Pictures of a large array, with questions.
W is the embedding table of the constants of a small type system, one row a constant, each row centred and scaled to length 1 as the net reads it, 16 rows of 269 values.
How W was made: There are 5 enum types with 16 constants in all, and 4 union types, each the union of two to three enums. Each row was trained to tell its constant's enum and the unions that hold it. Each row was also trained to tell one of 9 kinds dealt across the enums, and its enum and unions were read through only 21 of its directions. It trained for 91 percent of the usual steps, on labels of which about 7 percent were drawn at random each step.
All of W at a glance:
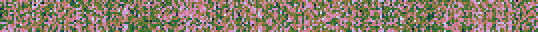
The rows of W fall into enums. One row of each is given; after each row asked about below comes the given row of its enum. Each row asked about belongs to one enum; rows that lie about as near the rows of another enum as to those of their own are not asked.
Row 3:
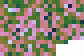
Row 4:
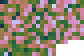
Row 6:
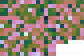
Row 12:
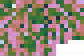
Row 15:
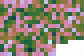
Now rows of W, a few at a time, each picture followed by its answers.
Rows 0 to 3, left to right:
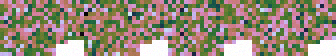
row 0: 15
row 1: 6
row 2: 3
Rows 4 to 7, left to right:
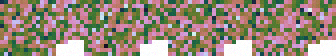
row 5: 12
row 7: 6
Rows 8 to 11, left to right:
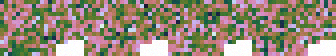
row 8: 4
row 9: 12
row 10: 12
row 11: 15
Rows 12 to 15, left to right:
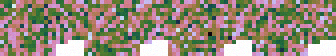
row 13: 4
